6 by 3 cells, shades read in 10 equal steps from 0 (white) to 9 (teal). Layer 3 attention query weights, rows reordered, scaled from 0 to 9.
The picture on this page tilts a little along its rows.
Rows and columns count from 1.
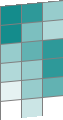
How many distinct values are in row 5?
3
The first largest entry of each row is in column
1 1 3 3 3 2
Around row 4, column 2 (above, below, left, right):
6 4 3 8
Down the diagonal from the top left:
9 5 8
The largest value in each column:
9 8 8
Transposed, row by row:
9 9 4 3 1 0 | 8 5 6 4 4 2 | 4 3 8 8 6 0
